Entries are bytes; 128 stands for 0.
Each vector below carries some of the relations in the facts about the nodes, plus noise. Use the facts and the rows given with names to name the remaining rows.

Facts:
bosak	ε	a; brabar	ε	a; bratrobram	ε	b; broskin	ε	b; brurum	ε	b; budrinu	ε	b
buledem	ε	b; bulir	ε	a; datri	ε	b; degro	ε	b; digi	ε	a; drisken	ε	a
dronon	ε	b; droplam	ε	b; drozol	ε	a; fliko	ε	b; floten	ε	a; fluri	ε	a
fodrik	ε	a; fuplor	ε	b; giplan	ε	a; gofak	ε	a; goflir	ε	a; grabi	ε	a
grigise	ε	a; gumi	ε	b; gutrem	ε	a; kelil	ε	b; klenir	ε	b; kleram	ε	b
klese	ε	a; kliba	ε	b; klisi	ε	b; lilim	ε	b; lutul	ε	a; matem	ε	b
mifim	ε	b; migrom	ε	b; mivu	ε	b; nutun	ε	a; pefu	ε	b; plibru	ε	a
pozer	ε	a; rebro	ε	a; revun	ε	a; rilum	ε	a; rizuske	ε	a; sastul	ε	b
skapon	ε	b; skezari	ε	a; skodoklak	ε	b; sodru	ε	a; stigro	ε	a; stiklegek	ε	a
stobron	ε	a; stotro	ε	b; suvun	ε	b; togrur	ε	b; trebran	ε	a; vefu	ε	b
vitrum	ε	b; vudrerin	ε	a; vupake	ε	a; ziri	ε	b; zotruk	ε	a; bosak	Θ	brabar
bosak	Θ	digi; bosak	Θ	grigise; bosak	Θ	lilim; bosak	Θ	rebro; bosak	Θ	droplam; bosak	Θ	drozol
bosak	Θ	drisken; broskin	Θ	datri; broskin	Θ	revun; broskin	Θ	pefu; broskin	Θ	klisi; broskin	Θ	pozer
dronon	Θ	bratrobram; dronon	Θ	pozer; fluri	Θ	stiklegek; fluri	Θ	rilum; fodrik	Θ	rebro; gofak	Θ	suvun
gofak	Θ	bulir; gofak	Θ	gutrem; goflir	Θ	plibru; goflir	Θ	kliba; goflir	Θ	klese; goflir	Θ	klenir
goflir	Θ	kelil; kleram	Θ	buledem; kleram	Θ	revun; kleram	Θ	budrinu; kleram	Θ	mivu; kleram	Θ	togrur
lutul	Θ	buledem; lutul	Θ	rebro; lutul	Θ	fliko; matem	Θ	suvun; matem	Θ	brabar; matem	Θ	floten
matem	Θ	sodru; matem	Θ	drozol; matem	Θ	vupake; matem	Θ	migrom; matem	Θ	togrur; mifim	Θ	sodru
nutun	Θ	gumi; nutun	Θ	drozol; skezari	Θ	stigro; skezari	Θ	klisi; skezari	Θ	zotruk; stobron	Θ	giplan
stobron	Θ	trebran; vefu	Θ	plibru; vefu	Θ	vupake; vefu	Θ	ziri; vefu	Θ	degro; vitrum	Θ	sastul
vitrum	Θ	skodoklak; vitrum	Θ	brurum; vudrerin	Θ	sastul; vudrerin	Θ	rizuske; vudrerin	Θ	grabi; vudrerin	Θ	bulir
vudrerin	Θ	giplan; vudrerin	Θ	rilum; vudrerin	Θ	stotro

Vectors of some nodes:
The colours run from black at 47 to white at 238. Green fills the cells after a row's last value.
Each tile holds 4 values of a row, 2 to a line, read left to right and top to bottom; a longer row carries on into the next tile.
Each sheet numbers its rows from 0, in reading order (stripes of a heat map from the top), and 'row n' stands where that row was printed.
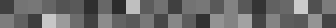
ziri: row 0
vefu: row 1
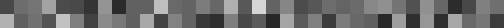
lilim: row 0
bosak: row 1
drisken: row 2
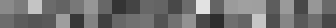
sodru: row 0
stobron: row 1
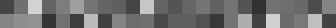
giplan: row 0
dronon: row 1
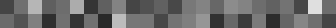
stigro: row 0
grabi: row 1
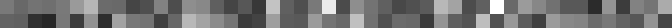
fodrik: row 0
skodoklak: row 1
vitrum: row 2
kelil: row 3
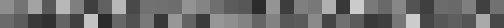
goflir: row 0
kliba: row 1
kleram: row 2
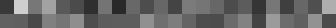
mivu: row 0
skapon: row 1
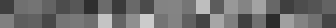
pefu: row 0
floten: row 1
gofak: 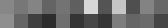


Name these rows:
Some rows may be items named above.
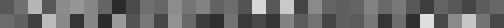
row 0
vupake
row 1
gofak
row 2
pozer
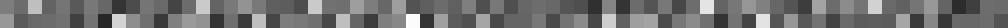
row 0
drozol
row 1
giplan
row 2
matem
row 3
bratrobram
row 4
trebran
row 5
sodru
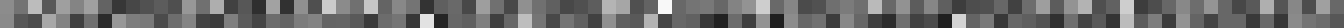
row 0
floten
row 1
fliko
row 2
klese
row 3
vitrum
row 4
lutul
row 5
nutun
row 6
skezari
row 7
gutrem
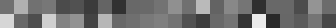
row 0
suvun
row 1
klese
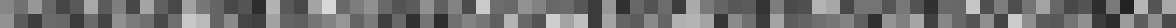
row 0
gutrem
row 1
sastul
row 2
bulir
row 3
migrom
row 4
stotro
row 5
vefu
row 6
gumi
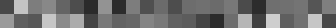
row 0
togrur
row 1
dronon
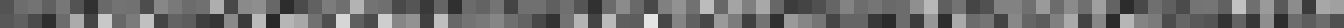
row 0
dronon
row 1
rebro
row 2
suvun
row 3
broskin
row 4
floten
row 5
fodrik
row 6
brabar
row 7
fluri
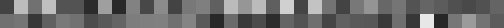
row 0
buledem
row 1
vudrerin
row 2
revun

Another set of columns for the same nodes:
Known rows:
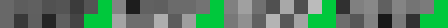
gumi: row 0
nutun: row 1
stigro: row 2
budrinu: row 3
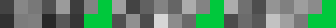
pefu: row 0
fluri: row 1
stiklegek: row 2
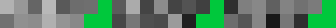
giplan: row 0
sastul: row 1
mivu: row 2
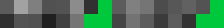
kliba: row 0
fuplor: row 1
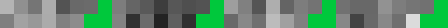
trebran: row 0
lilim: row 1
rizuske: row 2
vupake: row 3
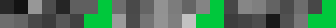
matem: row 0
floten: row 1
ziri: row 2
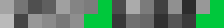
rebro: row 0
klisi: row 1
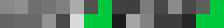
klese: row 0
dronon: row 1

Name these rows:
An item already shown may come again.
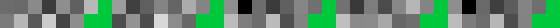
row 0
skezari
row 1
fluri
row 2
bosak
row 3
lutul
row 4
bosak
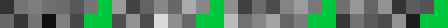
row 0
togrur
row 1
fluri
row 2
fodrik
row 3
stotro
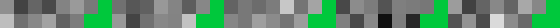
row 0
fodrik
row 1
sodru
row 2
revun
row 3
buledem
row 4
fluri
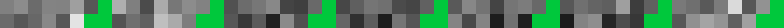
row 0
plibru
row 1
rilum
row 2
suvun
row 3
migrom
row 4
fliko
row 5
bratrobram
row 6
pozer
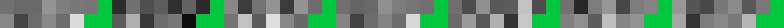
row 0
vupake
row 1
vitrum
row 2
vudrerin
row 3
vupake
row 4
goflir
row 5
gofak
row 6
drozol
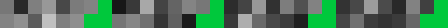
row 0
gofak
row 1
kleram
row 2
broskin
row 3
vefu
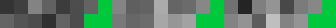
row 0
mifim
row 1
gutrem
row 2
gofak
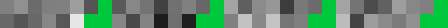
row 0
plibru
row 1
fliko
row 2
stobron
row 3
rebro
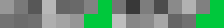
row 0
bulir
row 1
lutul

